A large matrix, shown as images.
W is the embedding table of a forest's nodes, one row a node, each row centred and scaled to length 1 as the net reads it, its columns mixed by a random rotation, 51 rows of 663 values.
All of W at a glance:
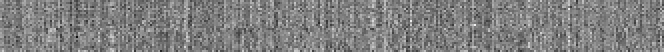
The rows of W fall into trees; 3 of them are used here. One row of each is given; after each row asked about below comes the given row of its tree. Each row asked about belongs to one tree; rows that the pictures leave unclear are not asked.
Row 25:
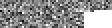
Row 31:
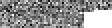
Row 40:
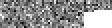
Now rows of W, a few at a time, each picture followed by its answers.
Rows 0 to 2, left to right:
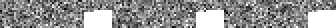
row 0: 25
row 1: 40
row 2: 25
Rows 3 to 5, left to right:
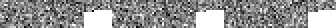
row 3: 40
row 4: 40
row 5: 25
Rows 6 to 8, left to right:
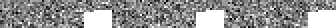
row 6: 25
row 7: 25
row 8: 40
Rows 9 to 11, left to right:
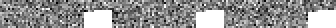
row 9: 40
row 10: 25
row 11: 31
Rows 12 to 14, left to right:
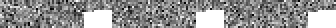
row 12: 40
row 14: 31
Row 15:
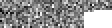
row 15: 25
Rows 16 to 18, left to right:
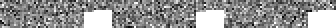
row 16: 31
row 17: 25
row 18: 40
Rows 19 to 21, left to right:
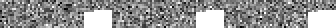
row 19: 25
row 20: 25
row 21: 25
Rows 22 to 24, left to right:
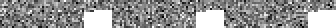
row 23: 25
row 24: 25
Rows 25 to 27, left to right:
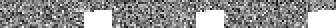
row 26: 25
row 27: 40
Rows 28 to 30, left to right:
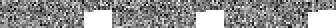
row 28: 31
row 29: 31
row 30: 40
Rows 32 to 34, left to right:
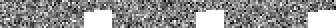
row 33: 40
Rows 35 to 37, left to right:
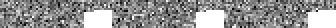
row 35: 40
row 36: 40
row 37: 40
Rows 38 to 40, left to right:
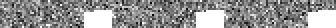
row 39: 40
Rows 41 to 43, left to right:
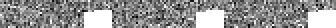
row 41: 40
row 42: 25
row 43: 40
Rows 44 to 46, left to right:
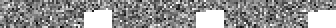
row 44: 40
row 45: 25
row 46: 25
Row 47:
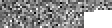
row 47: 25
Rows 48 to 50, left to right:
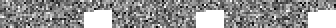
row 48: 40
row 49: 25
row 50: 40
